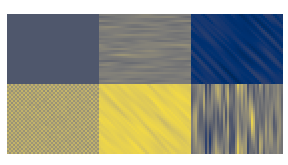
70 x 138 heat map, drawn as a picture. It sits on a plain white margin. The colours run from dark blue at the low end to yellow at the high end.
It is made of 2 by 3 panels. Panel 1,1: low, flat. Panel 1,2: middling, streaked across, faint in contrast. Panel 1,3: very low, slanting down to the right, faint in contrast. Panel 2,1: high, checkered. Panel 2,2: very high, slanting down to the right, faint in contrast. Panel 2,3: middling, streaked downward, strong in contrast.
